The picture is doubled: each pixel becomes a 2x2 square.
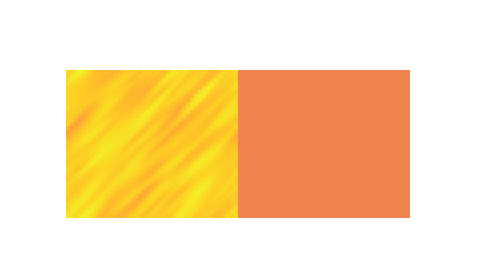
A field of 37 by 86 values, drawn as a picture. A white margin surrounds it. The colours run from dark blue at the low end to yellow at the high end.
It is made of 1 by 2 panels. Panel 1,1: very high, slanting up to the right, faint in contrast. Panel 1,2: high, flat.
